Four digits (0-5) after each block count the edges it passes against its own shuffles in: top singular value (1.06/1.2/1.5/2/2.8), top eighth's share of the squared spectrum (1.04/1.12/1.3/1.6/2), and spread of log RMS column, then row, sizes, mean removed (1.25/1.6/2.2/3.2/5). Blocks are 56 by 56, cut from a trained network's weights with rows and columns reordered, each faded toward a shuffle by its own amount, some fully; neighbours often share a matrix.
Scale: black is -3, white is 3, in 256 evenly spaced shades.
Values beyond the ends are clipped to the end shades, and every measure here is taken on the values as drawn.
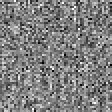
3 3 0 1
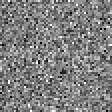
2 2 0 0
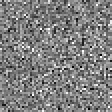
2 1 0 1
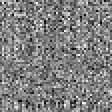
3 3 0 2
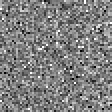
0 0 0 0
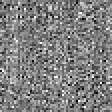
3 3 0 2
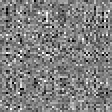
4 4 2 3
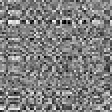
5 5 1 3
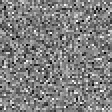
0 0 0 0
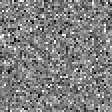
0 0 0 0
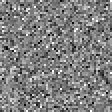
0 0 0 0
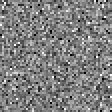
0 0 0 0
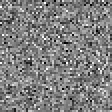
2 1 0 1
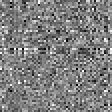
3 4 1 3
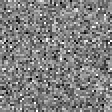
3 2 0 1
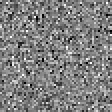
0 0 0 0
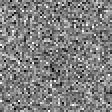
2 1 0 0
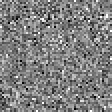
2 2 0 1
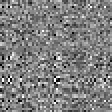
4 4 2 3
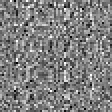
4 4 2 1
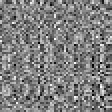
4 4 3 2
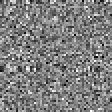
3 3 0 2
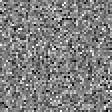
2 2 0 0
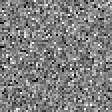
1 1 0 0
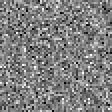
1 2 0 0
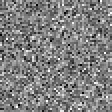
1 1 0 0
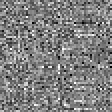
3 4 1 2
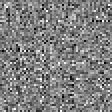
3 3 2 2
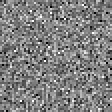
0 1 0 0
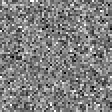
0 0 0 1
